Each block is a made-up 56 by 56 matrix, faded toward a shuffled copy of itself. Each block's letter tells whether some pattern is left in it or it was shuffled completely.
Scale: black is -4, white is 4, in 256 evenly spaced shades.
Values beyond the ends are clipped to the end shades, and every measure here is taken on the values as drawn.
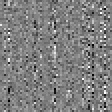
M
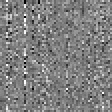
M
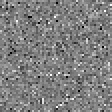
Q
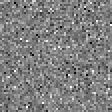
Q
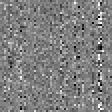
M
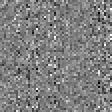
M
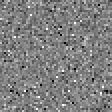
Q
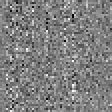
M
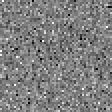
Q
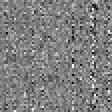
M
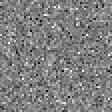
Q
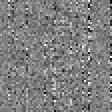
M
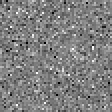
Q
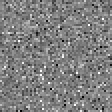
Q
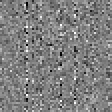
M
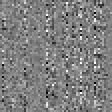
M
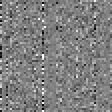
M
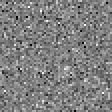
Q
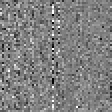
M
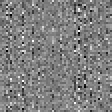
M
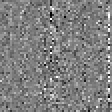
M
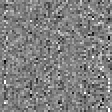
M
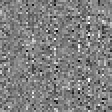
M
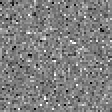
Q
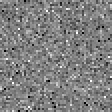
Q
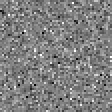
Q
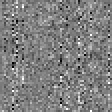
M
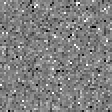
Q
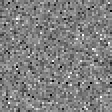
Q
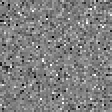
Q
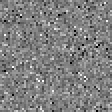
Q
